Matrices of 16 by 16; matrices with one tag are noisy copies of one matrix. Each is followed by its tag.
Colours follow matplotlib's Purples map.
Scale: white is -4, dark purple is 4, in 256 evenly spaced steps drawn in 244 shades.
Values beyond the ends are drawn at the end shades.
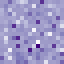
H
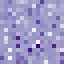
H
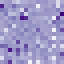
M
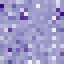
M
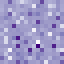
H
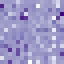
M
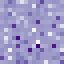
H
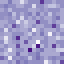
H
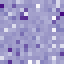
M
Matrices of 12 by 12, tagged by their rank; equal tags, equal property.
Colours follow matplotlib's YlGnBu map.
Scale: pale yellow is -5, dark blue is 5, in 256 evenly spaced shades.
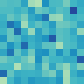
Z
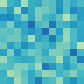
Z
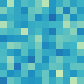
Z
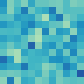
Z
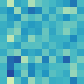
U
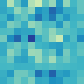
U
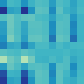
U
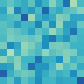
Z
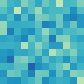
Z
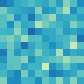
Z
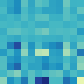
U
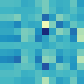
U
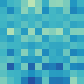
U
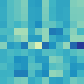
U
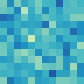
Z
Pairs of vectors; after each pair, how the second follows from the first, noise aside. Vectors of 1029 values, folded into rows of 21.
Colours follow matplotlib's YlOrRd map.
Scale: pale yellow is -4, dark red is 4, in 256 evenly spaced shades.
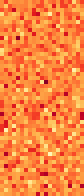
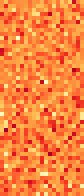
negated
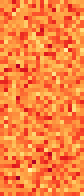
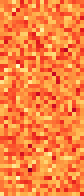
negated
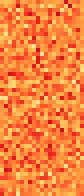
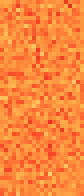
shrunk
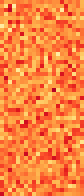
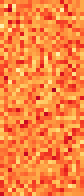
copied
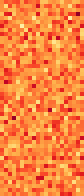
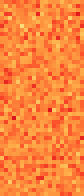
shrunk
